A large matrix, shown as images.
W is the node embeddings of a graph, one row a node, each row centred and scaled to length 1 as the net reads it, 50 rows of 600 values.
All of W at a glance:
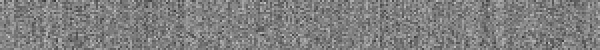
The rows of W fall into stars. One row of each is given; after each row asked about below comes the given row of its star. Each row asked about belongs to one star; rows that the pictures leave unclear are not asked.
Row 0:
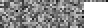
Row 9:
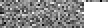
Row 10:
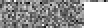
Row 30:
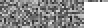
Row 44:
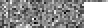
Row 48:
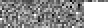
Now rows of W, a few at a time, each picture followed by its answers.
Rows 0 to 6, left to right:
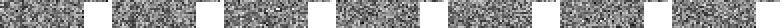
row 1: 0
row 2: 9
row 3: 44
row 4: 30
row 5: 44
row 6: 9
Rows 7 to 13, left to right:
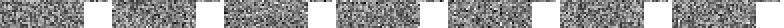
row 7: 10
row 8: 48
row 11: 44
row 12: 0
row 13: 0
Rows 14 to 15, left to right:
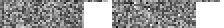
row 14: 44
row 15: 10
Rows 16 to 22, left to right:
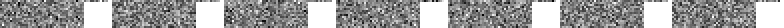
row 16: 10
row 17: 0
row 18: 30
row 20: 10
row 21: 44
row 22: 30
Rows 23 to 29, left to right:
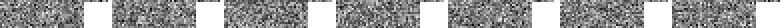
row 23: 9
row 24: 0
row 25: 48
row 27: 9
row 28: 30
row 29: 9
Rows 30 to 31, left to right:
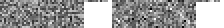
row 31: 0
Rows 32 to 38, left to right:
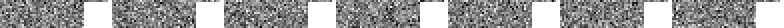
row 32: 44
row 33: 10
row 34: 30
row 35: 0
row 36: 10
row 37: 10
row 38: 44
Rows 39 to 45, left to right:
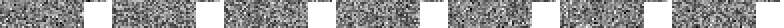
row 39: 9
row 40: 9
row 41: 9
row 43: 44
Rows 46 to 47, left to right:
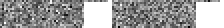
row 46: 44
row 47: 9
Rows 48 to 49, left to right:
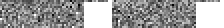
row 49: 30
